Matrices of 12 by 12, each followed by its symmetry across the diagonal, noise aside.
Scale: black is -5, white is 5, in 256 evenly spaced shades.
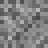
symmetric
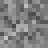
neither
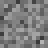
symmetric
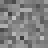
neither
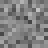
neither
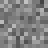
neither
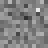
neither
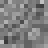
symmetric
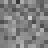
neither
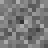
symmetric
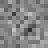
symmetric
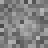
symmetric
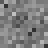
symmetric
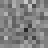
neither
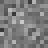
symmetric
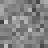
neither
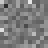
symmetric
